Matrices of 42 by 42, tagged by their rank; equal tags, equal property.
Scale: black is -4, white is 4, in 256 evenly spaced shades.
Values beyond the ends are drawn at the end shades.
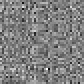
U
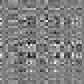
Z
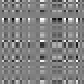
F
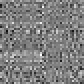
U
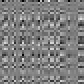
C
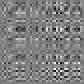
C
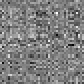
U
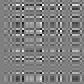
F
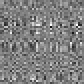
U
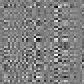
Z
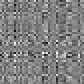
Z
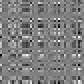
C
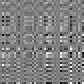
C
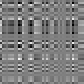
F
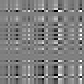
F
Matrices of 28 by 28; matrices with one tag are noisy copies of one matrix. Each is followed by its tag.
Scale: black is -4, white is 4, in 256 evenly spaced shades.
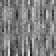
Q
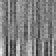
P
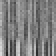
P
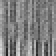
P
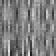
Q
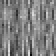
Q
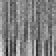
P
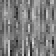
Q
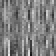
Q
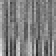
P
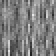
Q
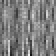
Q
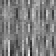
Q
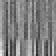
P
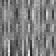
Q
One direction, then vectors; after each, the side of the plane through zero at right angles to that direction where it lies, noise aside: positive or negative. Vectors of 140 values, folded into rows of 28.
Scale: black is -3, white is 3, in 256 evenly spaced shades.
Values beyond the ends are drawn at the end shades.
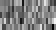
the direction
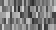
negative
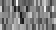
positive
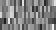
negative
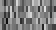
positive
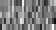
negative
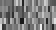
positive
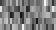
positive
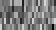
positive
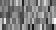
positive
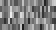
negative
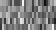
negative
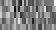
negative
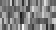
positive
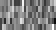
negative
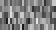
negative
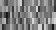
positive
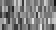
positive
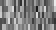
negative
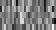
negative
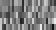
positive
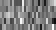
negative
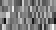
negative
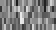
negative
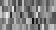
negative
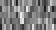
negative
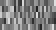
negative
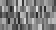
positive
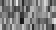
positive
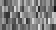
positive
